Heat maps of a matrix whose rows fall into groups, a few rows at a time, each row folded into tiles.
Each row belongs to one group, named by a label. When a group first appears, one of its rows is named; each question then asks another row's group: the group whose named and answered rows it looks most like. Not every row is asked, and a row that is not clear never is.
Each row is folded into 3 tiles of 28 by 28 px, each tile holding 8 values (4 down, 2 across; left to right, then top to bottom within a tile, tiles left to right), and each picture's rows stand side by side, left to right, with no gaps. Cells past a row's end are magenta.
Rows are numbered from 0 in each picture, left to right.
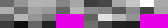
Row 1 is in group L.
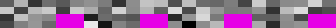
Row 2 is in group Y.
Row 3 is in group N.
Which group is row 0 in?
Y
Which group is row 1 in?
N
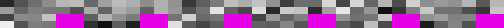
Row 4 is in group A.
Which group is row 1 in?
L
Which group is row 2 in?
N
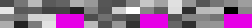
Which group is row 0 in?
A
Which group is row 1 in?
N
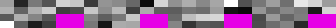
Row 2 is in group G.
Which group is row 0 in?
N
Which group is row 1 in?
A
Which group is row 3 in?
L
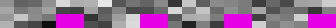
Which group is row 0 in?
N
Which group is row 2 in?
Y
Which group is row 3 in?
A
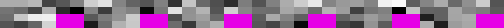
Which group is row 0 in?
G
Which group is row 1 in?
G
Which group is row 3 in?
L
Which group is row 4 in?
L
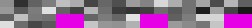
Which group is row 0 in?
N
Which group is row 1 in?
A
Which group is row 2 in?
G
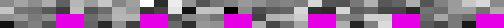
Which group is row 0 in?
L
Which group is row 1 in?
G
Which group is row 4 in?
A
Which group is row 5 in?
L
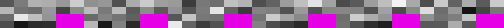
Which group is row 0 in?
L
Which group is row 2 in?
N
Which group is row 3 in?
L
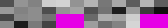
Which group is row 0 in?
L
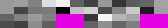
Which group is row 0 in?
L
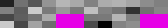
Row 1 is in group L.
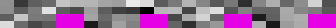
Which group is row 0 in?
N
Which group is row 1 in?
L
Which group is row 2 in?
Y
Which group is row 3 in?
G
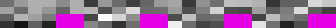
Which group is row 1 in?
Y
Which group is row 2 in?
N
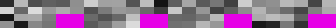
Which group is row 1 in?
G
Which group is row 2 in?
A
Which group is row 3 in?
L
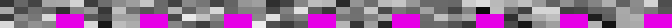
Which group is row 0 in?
A
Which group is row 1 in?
A
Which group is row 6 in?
G
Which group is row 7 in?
G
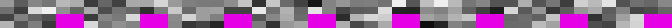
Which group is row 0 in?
N
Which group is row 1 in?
A
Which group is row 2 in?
N
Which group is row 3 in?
Y
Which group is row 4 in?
G
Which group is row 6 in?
A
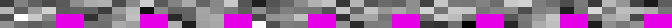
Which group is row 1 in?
G
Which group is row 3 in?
A
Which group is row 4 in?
Y
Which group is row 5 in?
Y
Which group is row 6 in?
G
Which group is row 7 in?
Y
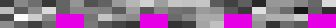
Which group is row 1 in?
L
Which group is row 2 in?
G
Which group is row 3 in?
A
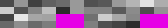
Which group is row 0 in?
Y
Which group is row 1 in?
L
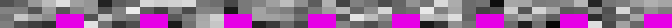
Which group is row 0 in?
L
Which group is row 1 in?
N
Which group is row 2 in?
G
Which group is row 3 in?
L
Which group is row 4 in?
Y
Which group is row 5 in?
Y
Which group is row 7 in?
A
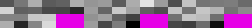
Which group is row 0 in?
A
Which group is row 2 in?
Y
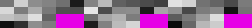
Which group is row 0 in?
Y
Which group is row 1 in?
Y
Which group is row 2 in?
G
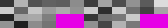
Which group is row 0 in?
Y
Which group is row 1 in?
A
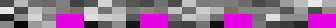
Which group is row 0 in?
Y
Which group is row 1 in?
Y
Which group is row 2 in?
Y
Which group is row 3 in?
L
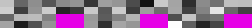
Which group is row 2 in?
N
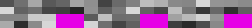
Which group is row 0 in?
A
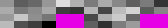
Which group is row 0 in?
N
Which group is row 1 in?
Y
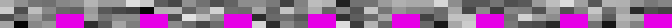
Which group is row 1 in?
L
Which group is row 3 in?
N
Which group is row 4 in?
A
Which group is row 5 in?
G
